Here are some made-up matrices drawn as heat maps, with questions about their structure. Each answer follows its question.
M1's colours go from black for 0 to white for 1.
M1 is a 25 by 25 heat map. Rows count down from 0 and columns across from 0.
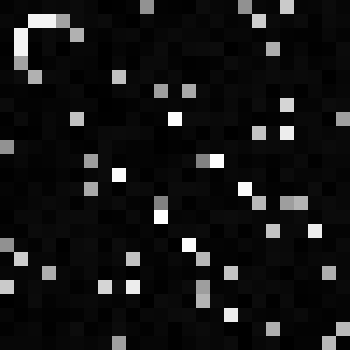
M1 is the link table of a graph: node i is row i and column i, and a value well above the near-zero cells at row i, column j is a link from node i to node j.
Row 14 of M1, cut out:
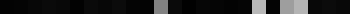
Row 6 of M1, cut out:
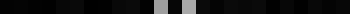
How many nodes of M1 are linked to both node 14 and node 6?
1
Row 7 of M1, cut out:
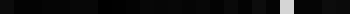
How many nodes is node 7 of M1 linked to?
1
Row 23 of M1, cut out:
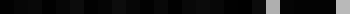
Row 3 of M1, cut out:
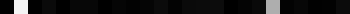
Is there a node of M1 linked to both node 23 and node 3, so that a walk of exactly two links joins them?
yes
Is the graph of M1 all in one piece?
yes
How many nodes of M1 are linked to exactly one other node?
7
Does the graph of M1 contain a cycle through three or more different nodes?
yes
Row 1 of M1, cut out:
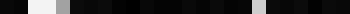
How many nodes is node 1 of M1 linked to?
4
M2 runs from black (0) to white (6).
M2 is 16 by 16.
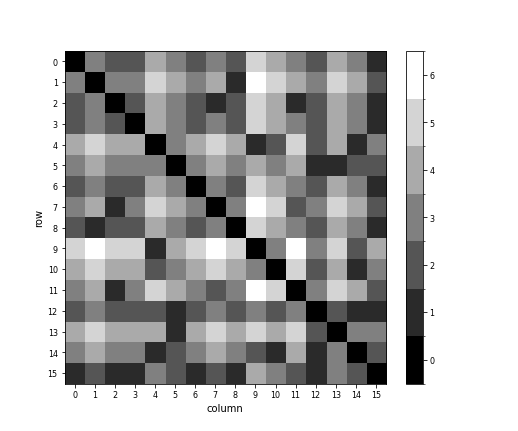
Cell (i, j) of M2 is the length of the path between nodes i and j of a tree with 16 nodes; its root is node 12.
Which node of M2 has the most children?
15
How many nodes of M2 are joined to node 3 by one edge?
1
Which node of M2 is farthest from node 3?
9
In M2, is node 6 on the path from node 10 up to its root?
no
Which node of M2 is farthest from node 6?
9
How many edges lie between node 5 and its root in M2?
1
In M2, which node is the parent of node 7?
2
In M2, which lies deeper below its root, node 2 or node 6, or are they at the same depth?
the same depth
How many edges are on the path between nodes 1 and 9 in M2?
6
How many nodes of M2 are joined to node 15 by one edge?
6
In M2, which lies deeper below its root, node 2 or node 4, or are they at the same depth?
the same depth
